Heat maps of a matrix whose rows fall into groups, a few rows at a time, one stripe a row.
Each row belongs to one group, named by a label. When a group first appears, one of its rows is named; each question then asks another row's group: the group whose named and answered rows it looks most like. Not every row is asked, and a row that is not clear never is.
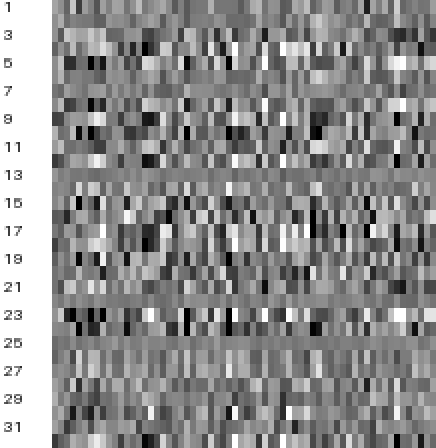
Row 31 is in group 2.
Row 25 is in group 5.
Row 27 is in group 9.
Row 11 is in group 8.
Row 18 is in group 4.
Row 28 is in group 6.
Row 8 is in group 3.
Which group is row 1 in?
6
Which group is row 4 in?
4
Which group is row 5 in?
3
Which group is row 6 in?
8
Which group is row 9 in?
4
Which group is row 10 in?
6
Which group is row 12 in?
4
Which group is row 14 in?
9
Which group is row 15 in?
6
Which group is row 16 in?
2
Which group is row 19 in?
6
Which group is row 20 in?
8
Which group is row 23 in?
3
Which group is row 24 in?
6
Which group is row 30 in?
3
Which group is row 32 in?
4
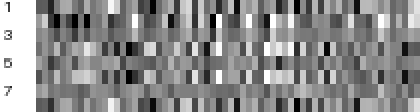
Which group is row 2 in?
3
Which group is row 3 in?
3
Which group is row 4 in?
4
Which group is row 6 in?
4
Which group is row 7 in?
8
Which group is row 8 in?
2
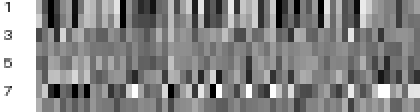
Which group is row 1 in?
2
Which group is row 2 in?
2
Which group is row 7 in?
3
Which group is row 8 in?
6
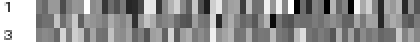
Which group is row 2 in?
5
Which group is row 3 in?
9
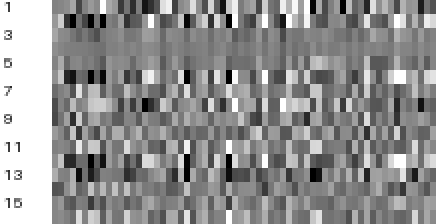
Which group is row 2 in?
3
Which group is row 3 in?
8
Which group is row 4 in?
8
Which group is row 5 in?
8
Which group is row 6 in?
3
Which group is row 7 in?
9
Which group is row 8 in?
4
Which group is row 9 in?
9
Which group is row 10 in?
6
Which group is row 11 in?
9
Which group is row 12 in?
3
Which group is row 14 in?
5
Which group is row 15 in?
3
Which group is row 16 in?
9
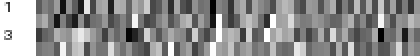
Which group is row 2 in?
3
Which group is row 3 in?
4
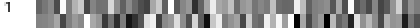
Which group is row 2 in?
4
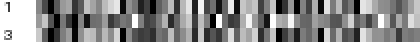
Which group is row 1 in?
2
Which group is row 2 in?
3
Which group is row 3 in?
2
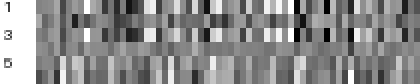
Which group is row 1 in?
4
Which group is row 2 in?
6
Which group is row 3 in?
4
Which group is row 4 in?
6
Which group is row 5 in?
9
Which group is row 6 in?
9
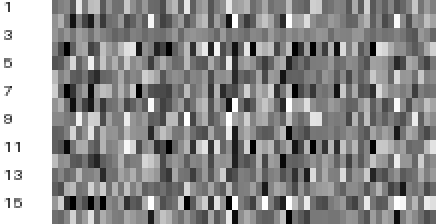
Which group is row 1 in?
9
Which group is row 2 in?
3
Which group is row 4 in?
2
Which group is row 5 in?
5
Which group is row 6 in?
8
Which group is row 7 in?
2
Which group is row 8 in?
3
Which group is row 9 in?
9
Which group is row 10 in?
5
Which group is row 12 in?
8
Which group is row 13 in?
8
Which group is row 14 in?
5
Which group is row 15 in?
3
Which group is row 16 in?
5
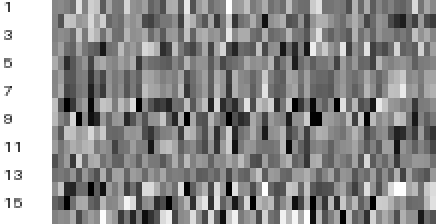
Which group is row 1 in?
9
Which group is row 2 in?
5
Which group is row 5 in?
2
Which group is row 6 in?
3
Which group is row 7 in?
3
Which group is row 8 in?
2
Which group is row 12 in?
9
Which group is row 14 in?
3
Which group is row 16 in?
4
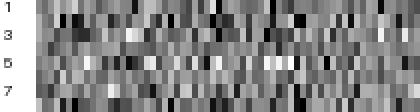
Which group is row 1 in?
5
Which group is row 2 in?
6
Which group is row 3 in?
8
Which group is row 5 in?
4
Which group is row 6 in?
9
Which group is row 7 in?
2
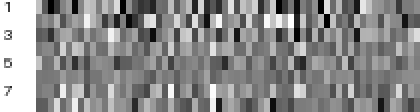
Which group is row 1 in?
2
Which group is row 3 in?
2
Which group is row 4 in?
9
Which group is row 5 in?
6
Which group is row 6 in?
8
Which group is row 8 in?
5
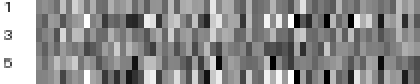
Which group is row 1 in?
9
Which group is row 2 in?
4
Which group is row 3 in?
9
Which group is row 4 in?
8
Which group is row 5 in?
5
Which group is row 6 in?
4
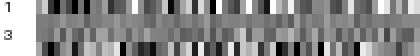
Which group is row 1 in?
3
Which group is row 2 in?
8
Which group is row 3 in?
6
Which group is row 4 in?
2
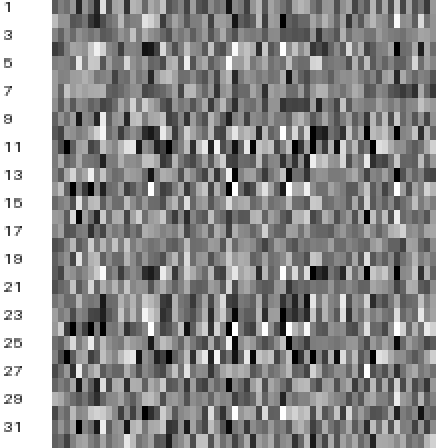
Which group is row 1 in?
6
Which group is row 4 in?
4
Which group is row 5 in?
9
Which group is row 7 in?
5
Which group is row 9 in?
6
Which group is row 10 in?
4
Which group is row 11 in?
2
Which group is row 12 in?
8
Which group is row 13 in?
5
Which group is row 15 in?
9
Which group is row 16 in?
6
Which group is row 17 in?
3
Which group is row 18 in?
5
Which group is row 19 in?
9
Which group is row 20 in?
4
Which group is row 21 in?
5
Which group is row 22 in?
8
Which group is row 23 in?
8
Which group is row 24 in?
3
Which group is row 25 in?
5
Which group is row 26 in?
2
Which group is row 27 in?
9
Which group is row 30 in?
4
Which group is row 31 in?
6
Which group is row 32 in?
2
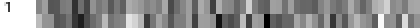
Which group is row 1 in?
3
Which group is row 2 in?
8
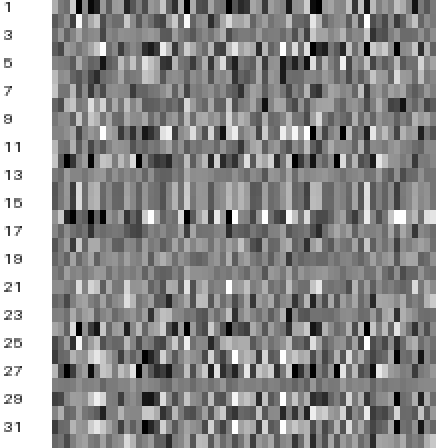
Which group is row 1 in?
6
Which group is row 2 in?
9
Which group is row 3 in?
8
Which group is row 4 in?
4
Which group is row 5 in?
8
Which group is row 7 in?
6
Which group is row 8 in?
5
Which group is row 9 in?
9
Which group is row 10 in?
4
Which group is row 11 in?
6
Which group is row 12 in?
2
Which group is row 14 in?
9
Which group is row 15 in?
9
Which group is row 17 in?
6
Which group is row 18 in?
9
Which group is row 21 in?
9
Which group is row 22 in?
2
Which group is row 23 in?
5
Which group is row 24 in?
6
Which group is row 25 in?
9
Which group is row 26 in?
4
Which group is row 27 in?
2
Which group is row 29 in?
4
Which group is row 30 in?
8
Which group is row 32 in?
2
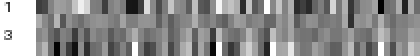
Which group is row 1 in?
4
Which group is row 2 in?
6
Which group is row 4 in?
3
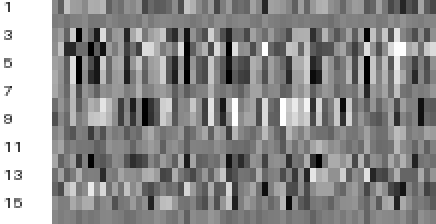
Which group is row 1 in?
5
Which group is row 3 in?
6
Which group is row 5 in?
6
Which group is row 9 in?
4
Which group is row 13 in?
8
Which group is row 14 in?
5
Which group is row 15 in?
5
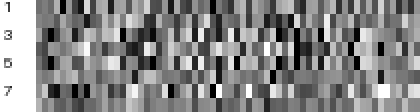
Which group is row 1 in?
6
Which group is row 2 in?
8
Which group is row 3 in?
2
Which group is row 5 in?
2
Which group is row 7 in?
3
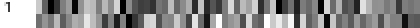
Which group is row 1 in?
2
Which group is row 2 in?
4
